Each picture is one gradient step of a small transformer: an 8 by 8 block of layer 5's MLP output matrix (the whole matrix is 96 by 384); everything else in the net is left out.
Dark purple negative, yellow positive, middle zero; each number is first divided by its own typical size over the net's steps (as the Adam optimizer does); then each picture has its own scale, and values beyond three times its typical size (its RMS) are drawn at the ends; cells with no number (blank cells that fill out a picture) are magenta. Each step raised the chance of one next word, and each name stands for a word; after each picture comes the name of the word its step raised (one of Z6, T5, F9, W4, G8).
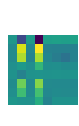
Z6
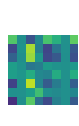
Z6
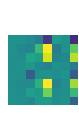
Z6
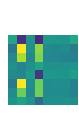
Z6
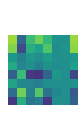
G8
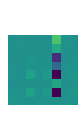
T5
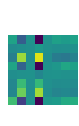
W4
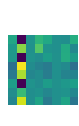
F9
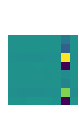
W4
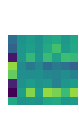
F9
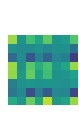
W4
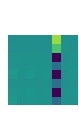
T5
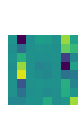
F9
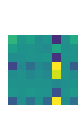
F9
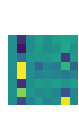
F9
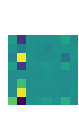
W4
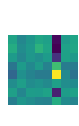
G8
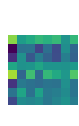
Z6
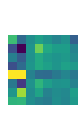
G8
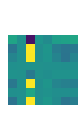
Z6
